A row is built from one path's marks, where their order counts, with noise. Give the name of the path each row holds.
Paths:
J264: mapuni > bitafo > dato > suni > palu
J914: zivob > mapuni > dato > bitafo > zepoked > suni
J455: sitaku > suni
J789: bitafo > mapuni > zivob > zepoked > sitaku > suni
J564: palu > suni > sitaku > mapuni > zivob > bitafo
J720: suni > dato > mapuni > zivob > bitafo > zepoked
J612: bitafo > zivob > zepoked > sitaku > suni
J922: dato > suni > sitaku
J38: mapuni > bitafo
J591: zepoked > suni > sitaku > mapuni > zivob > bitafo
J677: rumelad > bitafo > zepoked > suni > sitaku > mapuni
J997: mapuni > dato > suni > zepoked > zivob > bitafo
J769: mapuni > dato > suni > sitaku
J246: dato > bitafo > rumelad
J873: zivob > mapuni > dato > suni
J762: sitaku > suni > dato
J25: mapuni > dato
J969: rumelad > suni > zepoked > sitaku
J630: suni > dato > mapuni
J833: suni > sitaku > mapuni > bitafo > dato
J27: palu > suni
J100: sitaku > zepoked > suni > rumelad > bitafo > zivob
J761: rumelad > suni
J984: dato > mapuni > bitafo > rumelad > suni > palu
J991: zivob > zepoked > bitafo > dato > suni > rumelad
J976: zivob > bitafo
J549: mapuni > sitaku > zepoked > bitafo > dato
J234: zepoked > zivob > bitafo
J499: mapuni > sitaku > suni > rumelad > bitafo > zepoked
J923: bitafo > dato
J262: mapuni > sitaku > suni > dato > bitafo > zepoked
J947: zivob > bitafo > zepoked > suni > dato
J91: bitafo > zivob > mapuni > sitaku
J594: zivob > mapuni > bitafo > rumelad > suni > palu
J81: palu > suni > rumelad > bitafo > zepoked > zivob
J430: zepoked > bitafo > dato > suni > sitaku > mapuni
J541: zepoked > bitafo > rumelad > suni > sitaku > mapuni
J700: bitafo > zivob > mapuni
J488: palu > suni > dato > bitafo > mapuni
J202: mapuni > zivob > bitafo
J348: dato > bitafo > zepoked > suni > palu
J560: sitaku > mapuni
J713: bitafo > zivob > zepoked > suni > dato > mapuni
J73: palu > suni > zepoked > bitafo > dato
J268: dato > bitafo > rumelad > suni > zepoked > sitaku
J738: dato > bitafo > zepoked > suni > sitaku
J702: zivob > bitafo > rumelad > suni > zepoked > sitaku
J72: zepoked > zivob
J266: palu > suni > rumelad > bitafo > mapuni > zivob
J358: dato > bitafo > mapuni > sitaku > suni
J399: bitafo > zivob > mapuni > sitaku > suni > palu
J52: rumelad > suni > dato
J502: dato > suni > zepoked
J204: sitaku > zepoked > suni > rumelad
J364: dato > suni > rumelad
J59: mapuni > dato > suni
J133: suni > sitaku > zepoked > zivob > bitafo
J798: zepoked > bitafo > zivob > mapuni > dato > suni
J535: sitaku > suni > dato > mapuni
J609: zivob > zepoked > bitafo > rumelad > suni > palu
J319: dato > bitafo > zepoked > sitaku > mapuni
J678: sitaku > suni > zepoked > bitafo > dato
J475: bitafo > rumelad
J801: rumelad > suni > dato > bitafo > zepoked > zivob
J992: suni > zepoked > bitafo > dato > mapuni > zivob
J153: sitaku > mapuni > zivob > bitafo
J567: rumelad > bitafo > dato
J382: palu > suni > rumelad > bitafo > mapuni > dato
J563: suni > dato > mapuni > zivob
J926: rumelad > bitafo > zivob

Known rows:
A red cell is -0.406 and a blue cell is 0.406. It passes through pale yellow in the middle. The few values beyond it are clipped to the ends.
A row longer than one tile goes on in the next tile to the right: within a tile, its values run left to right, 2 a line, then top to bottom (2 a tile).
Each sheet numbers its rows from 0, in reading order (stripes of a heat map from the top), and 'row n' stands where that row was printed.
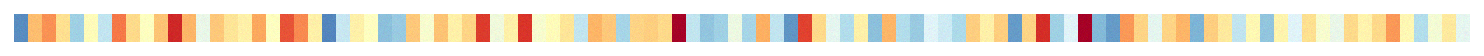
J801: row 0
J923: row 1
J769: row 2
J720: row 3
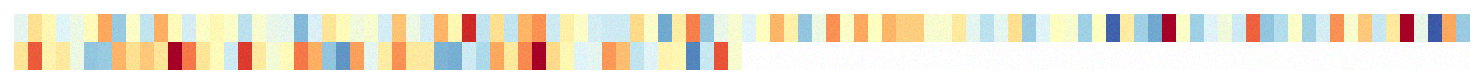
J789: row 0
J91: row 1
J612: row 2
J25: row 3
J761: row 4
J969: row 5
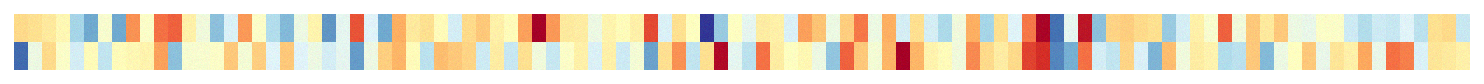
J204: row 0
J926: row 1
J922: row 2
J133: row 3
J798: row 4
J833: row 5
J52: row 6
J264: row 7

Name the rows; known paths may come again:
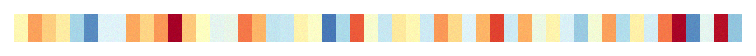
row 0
J969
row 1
J922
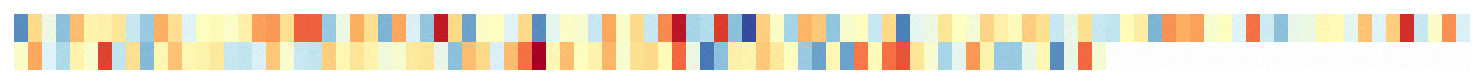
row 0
J984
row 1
J59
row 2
J997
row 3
J358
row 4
J399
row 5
J475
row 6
J204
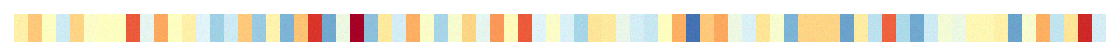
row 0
J762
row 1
J678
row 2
J262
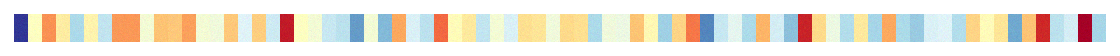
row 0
J991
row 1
J202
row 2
J769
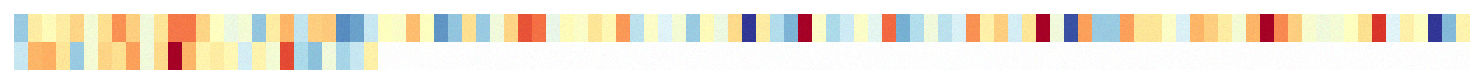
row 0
J976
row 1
J541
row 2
J25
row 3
J926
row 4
J702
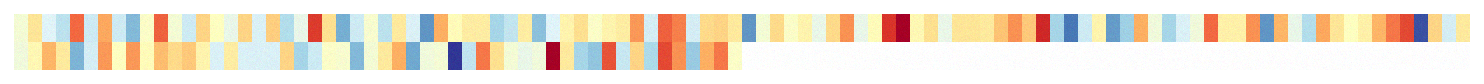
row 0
J38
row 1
J264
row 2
J567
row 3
J348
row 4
J612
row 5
J27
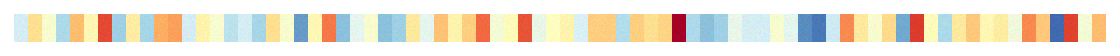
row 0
J91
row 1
J923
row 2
J73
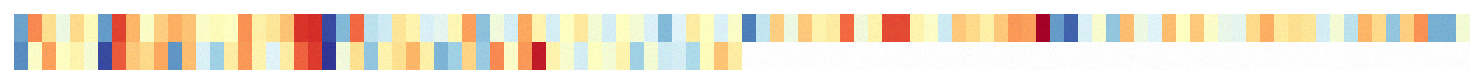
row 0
J364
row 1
J789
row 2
J246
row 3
J700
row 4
J502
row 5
J100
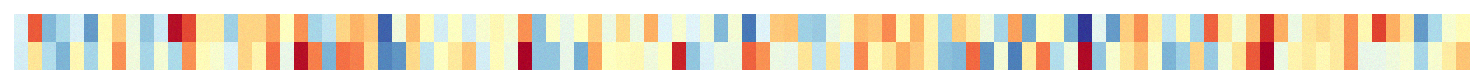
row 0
J266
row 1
J798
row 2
J234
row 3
J801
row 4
J488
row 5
J319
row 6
J455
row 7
J677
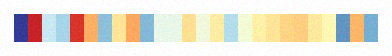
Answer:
J873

